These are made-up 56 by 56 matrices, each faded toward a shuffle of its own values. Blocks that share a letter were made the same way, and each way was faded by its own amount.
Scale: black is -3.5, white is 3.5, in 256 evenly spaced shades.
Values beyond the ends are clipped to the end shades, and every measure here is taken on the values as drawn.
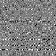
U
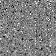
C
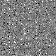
C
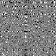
U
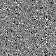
C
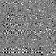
U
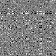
U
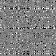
U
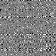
U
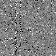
C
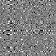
U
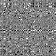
U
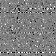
U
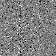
C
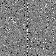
C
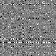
U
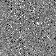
C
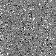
C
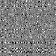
U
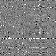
U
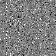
C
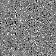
C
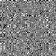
U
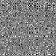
U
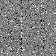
C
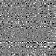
U
